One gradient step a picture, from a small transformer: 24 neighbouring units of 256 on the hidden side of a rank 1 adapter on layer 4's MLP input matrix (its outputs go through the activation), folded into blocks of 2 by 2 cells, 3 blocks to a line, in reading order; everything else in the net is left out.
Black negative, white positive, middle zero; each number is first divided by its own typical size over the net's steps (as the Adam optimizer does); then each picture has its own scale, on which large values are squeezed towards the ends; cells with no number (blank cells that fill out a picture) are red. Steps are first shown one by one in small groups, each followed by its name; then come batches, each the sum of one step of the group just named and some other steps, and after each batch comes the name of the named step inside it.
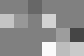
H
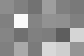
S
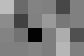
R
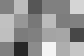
H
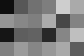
R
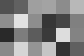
R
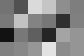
S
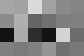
R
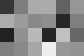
H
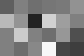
H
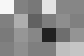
S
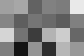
R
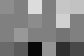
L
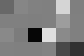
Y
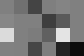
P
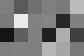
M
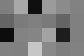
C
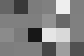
Y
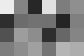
C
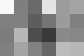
Y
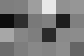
L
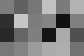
M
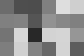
Y
